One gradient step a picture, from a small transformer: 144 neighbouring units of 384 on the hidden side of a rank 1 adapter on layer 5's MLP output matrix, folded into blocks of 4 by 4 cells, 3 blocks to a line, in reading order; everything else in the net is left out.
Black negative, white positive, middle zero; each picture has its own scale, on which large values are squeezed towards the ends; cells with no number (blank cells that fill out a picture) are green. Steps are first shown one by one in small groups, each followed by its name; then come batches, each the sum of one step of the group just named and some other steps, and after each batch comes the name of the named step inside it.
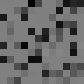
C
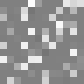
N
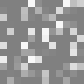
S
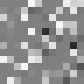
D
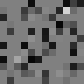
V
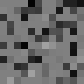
D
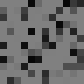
V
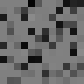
C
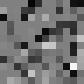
N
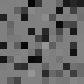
C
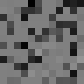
V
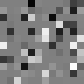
V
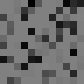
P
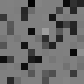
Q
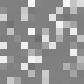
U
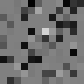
P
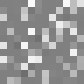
U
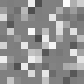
U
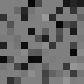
Q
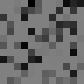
P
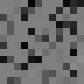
P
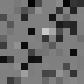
P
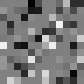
U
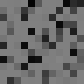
P
